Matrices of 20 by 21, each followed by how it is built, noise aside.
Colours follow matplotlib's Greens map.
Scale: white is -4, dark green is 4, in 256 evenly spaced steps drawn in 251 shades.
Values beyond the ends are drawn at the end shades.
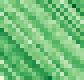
Toeplitz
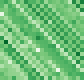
Toeplitz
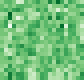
low rank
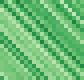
Toeplitz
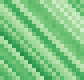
Toeplitz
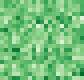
low rank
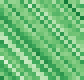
Toeplitz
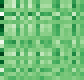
low rank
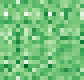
low rank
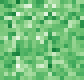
low rank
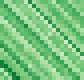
Toeplitz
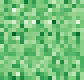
low rank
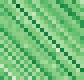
Toeplitz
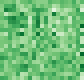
low rank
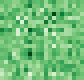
low rank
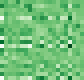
low rank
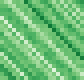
Toeplitz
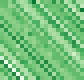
Toeplitz
